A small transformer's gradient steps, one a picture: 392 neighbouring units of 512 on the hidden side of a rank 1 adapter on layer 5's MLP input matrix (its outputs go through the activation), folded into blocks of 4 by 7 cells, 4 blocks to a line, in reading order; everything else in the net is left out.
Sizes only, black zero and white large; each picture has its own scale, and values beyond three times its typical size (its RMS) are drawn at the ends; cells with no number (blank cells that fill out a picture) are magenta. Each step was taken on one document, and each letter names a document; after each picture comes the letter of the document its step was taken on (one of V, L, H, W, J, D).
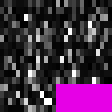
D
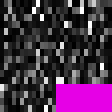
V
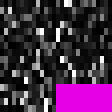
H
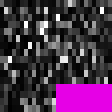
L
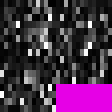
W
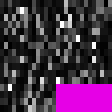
L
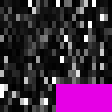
D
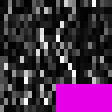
H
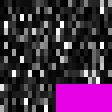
L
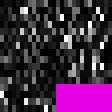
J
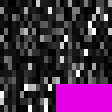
J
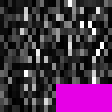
J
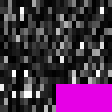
L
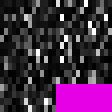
J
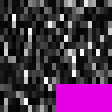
W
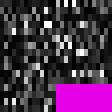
L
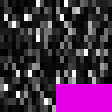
D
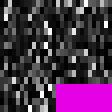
W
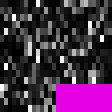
H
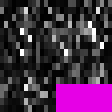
J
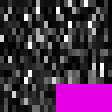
H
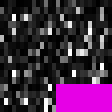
D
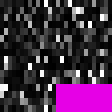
D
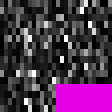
W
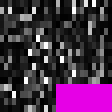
H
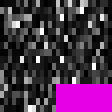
H
